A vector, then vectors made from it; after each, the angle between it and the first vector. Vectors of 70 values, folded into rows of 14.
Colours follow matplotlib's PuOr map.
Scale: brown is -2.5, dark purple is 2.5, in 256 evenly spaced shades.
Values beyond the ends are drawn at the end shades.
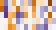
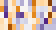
nearly parallel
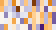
partly aligned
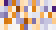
partly aligned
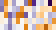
nearly opposite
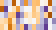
nearly parallel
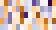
partly opposed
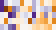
partly opposed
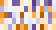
partly opposed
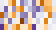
orthogonal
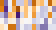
nearly parallel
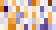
nearly parallel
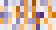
partly aligned
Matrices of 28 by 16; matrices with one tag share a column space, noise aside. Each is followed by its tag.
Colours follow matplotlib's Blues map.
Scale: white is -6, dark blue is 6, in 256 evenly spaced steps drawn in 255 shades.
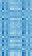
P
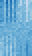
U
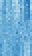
U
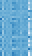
P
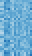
P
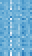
P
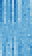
U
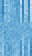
U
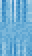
U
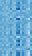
P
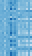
P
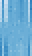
U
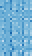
P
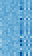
P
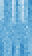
U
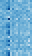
P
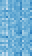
P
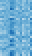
P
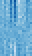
U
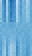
U
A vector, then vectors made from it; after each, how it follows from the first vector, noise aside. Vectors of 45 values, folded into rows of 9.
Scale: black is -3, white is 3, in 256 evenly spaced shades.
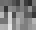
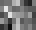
sign-scrambled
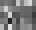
sign-scrambled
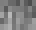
shrunk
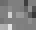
partly zeroed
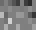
partly zeroed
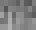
shrunk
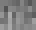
shrunk
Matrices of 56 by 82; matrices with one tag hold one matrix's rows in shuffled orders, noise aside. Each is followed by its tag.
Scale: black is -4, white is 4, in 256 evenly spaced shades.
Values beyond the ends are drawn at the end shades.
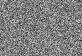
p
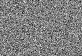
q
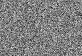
p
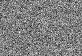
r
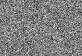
p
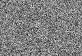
r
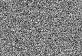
r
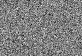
q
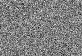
q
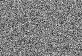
p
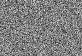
q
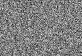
p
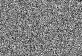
p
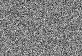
q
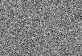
p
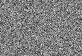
p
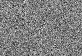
q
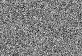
q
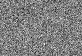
q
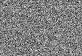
r
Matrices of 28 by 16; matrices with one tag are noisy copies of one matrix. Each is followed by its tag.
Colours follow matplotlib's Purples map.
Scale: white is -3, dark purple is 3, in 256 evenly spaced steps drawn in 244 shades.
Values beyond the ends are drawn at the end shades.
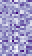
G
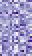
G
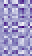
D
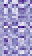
D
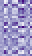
D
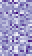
G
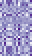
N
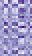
D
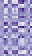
D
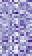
G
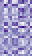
D
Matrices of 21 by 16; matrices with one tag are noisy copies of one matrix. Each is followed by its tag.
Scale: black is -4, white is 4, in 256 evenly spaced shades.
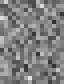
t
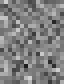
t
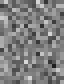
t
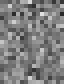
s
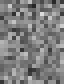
s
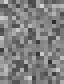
t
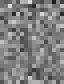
s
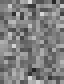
s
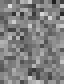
s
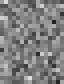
t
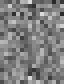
s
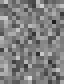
t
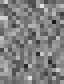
t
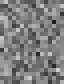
t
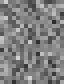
t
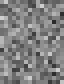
t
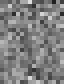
s
